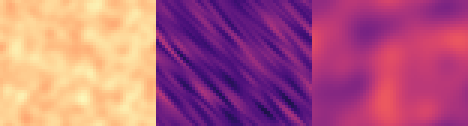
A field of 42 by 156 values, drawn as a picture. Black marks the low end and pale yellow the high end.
The table splits into one row of 3 panels. Panel 1,1: very high, blotchy, faint in contrast. Panel 1,2: low, slanting down to the right. Panel 1,3: middling, smooth.
